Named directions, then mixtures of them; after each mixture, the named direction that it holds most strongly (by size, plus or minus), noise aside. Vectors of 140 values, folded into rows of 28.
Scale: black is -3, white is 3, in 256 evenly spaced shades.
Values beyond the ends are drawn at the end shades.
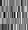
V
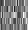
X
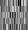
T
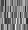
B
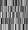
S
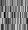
B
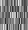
T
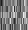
X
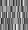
S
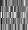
X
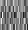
X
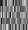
S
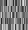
S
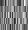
T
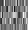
X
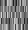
S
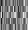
X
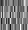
X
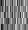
B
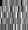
V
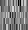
T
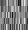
T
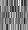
T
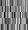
B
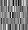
T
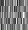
X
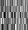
B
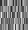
S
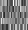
S
